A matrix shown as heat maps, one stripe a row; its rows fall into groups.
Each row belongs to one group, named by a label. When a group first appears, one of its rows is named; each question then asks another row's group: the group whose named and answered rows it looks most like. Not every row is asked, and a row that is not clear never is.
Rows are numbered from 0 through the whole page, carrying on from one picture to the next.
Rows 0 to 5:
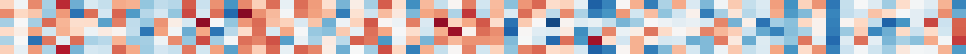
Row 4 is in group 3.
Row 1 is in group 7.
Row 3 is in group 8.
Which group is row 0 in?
7
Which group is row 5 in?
7
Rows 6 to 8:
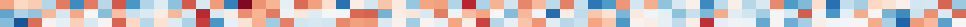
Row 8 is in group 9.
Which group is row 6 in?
7
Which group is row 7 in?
3
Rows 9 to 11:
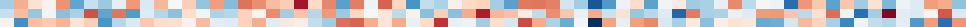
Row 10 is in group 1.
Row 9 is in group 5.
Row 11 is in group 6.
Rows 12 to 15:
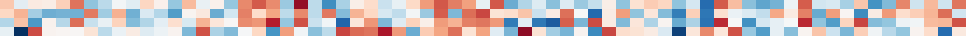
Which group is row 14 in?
3
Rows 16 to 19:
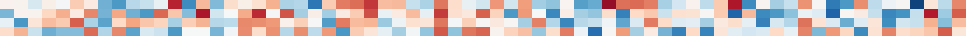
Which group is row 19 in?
1
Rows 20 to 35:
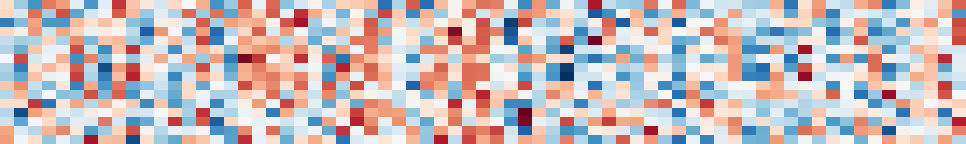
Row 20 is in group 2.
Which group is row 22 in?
3
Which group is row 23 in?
8
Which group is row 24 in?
3
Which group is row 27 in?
9
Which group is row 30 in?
1
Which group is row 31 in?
8
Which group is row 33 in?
3
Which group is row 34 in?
2
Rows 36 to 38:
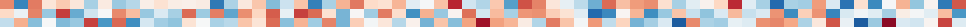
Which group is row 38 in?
1
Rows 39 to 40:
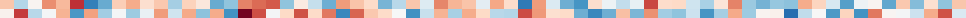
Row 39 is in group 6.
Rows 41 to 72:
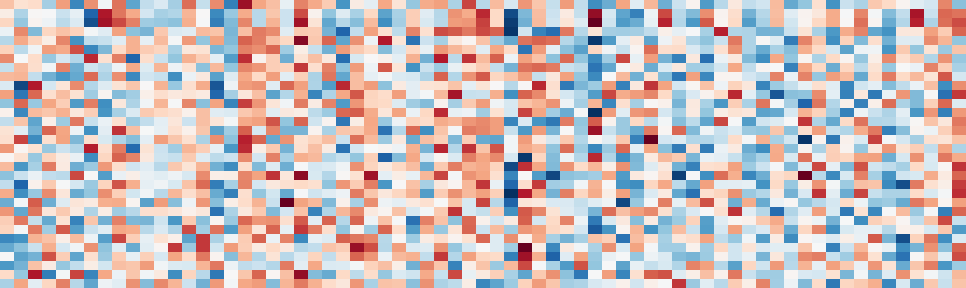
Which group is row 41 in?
7
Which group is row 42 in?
2
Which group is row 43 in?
2
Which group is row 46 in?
6
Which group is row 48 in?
5
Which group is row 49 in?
1
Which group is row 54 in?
3
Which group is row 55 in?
2
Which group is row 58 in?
2
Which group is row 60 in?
3
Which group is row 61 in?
2
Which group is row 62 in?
2
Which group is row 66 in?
7
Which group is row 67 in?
9
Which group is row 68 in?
3
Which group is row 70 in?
9
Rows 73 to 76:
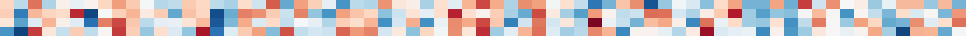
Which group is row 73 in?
7
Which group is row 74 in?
6
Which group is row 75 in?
2
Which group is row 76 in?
9
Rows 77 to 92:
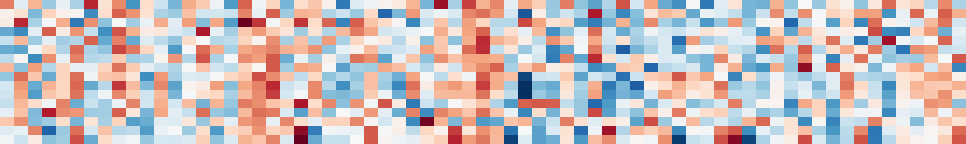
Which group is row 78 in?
2
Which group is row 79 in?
5
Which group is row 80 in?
9
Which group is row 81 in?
1
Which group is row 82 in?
9
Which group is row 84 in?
7
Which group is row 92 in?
3
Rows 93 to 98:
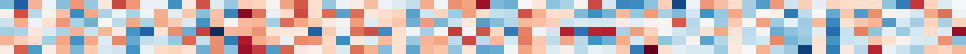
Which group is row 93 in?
9
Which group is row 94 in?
5
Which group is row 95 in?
5
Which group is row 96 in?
3
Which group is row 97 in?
7
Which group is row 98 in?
5
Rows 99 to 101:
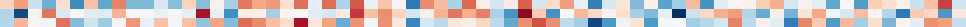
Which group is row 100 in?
9
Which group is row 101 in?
5
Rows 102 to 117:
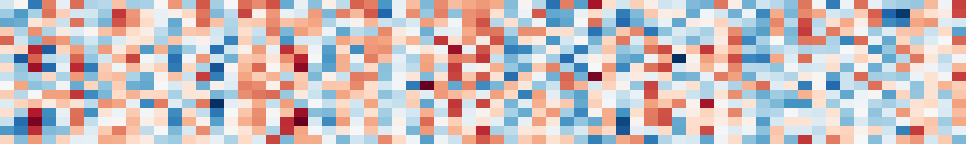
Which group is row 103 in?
2
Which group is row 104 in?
9
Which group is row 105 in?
7
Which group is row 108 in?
9
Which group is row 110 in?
3
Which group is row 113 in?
8
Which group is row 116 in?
9
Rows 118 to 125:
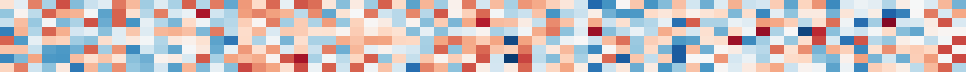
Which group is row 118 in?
7
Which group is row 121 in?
5
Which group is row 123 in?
1
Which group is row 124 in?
3
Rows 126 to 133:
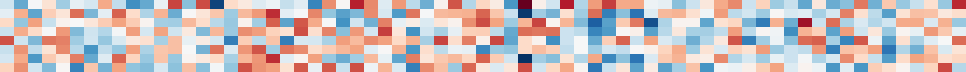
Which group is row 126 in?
3
